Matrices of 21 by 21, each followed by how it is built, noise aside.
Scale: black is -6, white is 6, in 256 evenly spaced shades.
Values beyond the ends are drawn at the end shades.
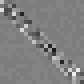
banded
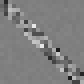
banded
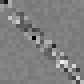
banded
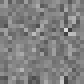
low rank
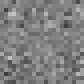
low rank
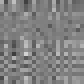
low rank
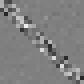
banded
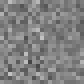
low rank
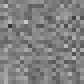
low rank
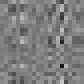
low rank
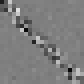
banded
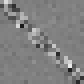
banded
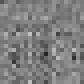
low rank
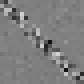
banded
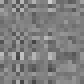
low rank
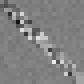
banded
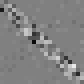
banded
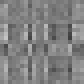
low rank
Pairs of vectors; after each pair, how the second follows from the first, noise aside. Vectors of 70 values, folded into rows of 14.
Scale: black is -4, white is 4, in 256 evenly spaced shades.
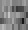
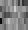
wrapped around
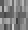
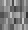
wrapped around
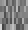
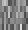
wrapped around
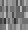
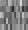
reversed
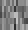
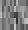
negated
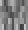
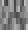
reversed
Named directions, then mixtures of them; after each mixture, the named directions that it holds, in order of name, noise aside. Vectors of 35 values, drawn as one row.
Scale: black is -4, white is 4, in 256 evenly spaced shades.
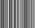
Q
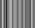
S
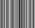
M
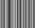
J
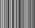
Q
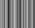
J, Q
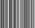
Q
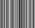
M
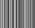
Q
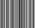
M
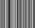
J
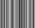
M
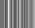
J, Q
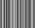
J, S
